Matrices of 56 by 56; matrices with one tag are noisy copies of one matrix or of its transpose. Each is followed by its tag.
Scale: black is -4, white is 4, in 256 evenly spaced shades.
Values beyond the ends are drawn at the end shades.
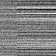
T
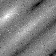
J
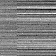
T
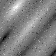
J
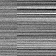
T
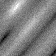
J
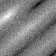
J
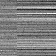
T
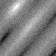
J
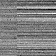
T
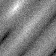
J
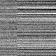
T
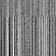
T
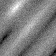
J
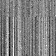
T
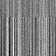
T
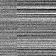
T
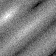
J
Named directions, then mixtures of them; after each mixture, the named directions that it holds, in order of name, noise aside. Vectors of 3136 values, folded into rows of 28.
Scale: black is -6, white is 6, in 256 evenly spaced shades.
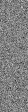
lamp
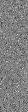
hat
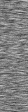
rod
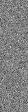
hat, lamp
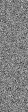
lamp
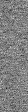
hat, rod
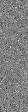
hat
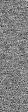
hat, lamp, rod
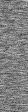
hat, rod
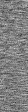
hat, rod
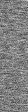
hat, lamp, rod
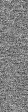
hat, lamp, rod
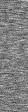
lamp, rod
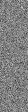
lamp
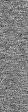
hat, rod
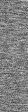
lamp, rod
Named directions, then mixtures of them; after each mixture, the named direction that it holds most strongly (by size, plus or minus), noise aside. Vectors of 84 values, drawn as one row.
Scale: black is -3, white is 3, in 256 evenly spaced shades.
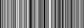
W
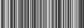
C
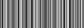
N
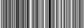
W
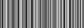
N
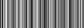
N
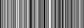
W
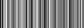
N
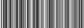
N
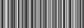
N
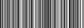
N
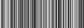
C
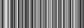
C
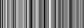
W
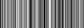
W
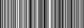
W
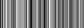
W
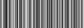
N
